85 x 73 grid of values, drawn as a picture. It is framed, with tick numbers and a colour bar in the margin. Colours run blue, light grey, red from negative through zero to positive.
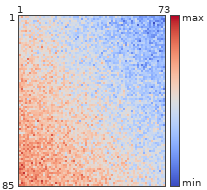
Ninth with the highest average: bottom left. Ninth with the lowest average: top right. Mirror symmetry: none. Average level on the scale: 50%. Odd rows or columns: none. Slope: up to the bottom left. Stripes: none.
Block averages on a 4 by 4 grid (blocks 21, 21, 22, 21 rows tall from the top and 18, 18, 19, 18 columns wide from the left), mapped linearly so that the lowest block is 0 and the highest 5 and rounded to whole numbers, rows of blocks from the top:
3210 | 4321 | 4321 | 5432
